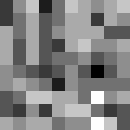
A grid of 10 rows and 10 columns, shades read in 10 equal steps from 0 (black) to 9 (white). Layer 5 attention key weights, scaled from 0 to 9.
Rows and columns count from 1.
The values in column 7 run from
3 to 7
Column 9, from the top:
6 6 3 5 4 3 4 5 2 7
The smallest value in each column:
2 2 3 1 1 4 3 0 2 3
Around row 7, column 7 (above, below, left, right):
3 4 5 4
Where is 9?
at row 8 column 8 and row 10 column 8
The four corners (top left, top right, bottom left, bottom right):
2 7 6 3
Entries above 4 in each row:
7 5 6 7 4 3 4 7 4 8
